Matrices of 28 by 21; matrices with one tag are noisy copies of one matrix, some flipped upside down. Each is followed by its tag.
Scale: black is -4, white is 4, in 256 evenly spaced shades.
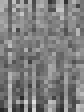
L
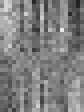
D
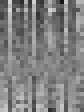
L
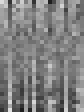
L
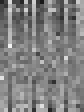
L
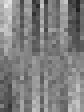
D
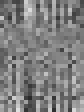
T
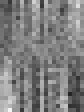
D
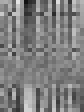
T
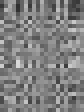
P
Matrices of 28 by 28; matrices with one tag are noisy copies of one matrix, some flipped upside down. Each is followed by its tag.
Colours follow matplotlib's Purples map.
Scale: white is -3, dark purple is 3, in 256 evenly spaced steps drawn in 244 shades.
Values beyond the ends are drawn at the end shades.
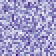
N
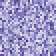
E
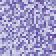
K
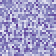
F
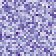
N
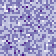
N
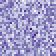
F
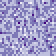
F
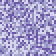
K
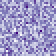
F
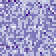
F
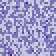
F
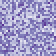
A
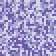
E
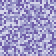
N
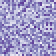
A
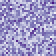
A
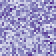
A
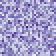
F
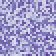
A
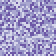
A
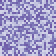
N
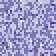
F
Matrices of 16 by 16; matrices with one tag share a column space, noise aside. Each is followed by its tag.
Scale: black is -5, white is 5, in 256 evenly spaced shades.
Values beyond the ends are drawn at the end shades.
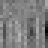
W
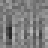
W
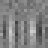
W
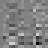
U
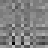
U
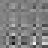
U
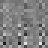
U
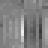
W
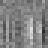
W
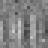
W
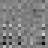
U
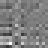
U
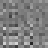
U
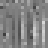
W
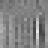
W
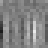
W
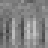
W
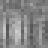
W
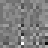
U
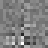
U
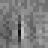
W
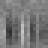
W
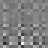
U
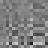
U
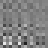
U
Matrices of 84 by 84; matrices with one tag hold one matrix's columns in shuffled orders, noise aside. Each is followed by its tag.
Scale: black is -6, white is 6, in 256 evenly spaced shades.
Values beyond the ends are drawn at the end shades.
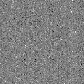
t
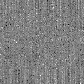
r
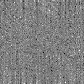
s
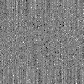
r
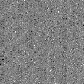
t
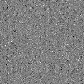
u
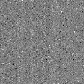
t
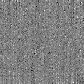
s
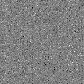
u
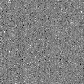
t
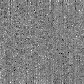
s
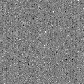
t
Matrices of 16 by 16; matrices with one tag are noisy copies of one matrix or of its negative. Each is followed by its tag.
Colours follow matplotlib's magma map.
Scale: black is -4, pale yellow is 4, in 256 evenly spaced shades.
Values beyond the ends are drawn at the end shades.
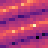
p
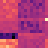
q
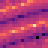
p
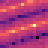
p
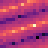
p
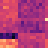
q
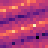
p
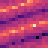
p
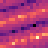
p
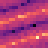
p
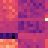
q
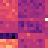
q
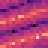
p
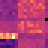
q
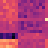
q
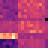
q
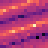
p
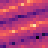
p
